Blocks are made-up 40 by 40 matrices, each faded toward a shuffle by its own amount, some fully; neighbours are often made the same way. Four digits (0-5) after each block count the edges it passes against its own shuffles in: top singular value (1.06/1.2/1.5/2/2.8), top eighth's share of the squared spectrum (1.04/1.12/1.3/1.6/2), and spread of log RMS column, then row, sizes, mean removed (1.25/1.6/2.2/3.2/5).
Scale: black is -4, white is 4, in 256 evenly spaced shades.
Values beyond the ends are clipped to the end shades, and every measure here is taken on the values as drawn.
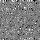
3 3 1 1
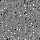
1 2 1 0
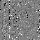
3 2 2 0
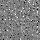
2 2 0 0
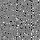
3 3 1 0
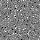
2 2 0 0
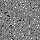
0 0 0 0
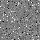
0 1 0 0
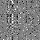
3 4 2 0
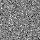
0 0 0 0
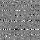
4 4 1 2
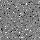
1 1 0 0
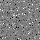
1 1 0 0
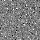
2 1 0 0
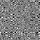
4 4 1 2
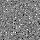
2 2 0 0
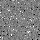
2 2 0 0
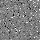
0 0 0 0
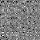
3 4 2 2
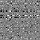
3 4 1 2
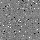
1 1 0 0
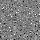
1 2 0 0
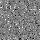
2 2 0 0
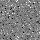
1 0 0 0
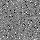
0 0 0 0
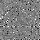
2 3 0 1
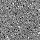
0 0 0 0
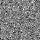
2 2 0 0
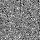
0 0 0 0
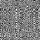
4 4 2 2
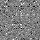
3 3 1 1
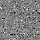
2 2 0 1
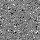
0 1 0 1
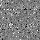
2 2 0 2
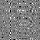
4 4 2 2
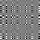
5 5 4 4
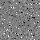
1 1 0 0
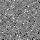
1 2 0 1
